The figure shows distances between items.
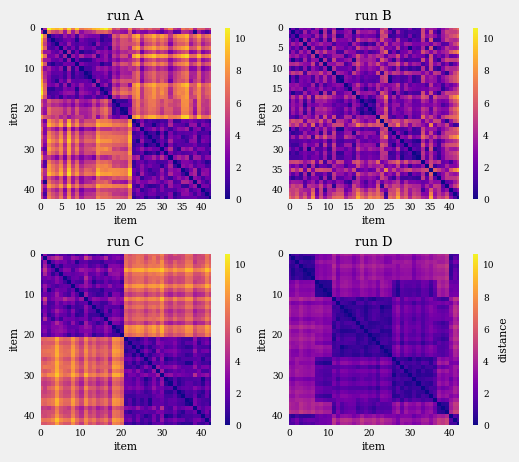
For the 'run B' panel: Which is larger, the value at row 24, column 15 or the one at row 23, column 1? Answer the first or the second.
the second
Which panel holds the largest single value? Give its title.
run A
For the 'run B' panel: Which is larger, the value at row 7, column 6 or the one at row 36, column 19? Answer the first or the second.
the first
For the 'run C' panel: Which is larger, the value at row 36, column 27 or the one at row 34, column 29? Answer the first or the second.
the second
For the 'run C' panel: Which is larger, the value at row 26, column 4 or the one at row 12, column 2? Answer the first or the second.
the first
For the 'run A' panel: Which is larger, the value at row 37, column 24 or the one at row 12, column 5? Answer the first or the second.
the first
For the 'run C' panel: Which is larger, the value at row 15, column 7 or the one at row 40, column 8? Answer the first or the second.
the second
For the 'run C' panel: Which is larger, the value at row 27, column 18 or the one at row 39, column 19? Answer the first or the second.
the first
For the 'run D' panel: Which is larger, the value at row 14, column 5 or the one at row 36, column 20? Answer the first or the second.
the first
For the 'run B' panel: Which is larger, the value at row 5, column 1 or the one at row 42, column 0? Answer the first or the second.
the second
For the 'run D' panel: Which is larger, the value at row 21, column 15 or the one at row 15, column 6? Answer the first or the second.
the second
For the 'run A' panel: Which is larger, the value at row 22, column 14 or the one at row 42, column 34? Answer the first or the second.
the first
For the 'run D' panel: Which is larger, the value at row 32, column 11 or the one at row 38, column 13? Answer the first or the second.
the first
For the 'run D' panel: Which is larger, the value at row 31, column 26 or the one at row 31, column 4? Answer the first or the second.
the second
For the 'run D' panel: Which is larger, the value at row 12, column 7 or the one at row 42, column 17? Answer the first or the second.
the second
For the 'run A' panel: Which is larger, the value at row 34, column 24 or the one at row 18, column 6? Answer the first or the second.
the second
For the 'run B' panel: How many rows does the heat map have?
43
